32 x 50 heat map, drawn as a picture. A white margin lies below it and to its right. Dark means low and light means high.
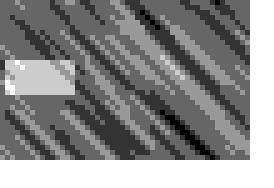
An odd patch, higher than its surroundings, sits in the middle left. The ninth with the highest average is the middle left. Overall the values sit about 40% of the way up the scale. Streaks slant down to the right.
